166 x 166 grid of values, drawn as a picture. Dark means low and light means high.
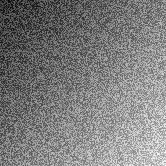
Ninth with the highest average: bottom right. Slope: up to the bottom right. Histogram: bell-shaped. Grain: fine.
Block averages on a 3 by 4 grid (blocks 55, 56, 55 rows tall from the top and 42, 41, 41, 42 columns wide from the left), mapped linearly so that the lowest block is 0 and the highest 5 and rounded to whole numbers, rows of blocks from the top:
0123 | 1234 | 2345
